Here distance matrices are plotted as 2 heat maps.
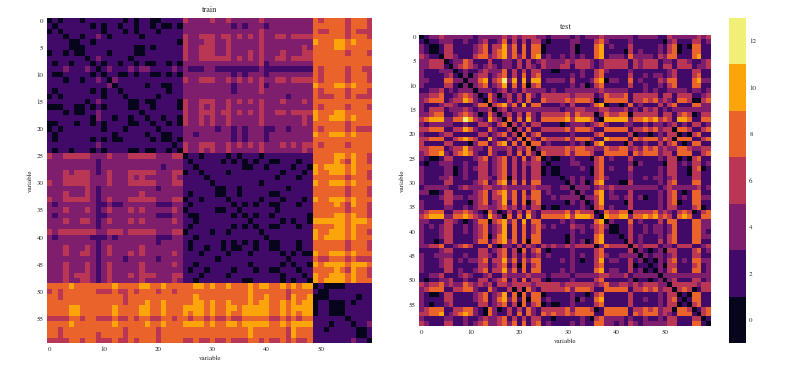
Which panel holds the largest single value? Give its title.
test
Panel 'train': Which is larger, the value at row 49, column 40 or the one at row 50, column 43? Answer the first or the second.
the first
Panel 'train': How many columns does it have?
60
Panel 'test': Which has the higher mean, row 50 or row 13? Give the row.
13
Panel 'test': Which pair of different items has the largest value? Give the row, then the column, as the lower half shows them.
17, 9
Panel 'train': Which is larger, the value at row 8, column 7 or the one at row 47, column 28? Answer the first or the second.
the first
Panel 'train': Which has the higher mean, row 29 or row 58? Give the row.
58
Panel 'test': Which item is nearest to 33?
46
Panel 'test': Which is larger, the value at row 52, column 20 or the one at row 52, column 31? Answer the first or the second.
the first
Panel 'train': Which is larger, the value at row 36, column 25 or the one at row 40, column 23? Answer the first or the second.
the second
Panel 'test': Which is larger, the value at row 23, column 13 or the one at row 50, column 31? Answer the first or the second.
the second
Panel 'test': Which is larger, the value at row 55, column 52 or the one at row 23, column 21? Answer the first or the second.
the first
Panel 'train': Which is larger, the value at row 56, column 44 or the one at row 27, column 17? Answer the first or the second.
the first
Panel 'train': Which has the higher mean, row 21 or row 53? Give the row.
53
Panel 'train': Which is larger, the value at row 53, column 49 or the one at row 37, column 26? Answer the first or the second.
the second
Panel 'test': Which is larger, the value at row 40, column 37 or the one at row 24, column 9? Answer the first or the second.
the second
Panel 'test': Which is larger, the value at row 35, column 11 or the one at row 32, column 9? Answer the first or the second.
the first
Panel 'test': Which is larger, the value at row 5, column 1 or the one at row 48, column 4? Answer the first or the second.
the first
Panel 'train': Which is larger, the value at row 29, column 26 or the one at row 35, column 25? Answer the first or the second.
the first
